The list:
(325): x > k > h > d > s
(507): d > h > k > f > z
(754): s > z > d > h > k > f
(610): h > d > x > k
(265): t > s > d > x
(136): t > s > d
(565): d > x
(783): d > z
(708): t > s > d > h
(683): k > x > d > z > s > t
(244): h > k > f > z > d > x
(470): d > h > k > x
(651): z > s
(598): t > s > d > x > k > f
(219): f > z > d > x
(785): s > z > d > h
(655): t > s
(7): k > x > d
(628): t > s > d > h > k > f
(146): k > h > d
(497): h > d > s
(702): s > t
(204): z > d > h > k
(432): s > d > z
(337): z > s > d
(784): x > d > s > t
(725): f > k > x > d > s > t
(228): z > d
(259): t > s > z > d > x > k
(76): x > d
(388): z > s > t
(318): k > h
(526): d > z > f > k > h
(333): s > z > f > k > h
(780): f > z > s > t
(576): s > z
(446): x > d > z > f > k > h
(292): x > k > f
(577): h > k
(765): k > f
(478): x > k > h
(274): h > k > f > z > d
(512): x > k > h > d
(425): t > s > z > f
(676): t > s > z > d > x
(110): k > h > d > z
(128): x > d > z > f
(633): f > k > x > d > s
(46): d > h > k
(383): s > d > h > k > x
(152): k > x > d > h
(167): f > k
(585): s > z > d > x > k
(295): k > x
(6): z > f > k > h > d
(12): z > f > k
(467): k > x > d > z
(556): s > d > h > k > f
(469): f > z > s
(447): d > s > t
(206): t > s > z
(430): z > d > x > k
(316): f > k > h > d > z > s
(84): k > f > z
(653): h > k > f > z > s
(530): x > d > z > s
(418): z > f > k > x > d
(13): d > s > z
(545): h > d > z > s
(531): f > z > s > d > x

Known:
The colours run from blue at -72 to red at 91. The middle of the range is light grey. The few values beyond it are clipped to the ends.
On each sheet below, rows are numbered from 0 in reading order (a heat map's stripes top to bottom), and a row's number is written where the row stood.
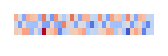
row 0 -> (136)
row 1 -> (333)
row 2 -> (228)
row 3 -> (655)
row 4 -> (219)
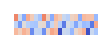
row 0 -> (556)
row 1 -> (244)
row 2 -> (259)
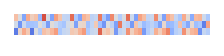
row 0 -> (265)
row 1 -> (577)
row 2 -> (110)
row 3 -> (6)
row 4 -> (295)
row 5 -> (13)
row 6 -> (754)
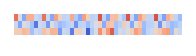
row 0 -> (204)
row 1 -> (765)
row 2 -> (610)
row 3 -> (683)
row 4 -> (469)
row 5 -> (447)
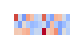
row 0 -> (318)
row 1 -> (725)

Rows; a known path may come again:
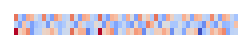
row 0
(633)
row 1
(146)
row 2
(383)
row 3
(725)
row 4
(425)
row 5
(507)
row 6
(585)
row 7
(13)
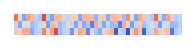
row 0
(337)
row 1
(467)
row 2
(676)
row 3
(259)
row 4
(531)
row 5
(292)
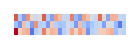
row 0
(418)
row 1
(470)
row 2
(152)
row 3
(228)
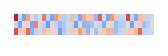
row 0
(526)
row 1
(512)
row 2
(708)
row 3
(651)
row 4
(783)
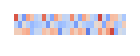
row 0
(318)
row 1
(765)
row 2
(556)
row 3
(683)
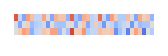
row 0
(469)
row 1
(136)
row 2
(316)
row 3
(325)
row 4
(265)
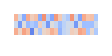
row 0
(628)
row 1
(497)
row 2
(655)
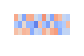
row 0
(785)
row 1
(576)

